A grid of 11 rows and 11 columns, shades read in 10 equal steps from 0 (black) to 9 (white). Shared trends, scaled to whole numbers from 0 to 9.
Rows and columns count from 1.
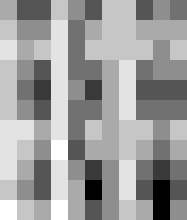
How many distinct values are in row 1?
5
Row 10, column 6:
0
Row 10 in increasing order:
0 0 3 3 3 5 5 6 7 8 8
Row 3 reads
8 6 7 8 4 7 7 7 7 5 7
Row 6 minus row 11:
-2 -2 -3 -1 -2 1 1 1 -2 4 -1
